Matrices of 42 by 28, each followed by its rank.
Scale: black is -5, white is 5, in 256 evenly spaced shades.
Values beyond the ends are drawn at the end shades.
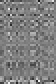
three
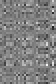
three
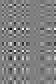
one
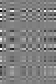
one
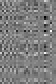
three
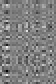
three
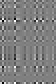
one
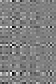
two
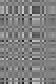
one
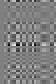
one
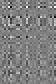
two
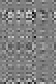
two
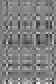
two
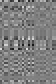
two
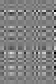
one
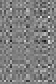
three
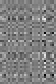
two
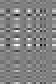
one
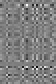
two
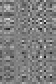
three
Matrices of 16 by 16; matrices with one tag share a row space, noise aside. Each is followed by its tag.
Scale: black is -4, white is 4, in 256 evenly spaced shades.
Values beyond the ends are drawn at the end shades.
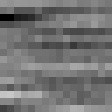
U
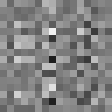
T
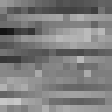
U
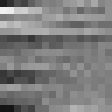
U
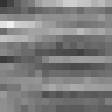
U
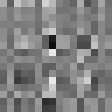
T
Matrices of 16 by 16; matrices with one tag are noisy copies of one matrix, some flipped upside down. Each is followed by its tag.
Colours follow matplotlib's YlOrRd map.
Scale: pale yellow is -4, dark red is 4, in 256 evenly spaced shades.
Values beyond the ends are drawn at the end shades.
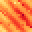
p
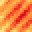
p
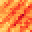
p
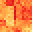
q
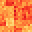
q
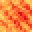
p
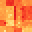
q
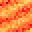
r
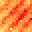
p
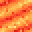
r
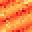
r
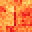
q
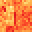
q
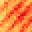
p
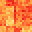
q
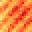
p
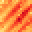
p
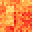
q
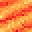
r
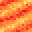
r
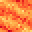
r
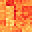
q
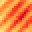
p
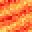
r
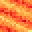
r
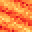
r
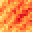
p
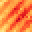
p
